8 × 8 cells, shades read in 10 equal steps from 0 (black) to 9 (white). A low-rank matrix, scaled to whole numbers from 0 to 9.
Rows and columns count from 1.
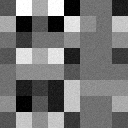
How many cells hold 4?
19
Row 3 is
4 2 4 4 5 4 4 5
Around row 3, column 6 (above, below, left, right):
5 4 5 4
